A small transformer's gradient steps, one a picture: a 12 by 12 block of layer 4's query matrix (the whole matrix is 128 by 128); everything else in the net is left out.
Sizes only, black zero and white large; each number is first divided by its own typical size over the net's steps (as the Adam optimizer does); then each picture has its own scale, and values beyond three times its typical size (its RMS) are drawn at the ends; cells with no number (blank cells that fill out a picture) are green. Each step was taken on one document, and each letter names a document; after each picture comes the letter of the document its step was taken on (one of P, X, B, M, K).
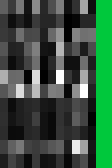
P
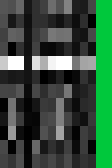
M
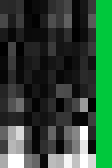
M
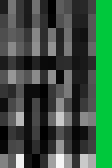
M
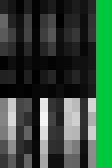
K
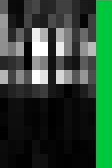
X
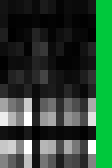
X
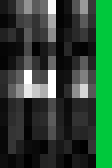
K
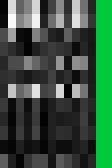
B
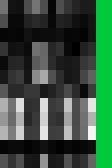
X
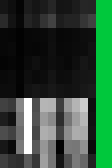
B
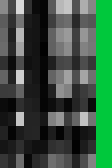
M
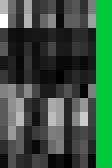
K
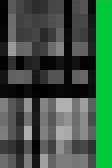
B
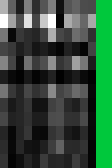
K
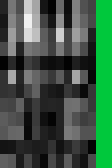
B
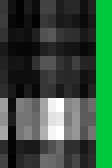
B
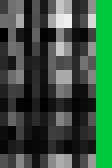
M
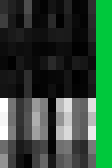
K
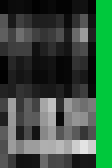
P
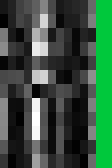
X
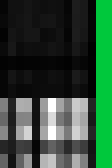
B
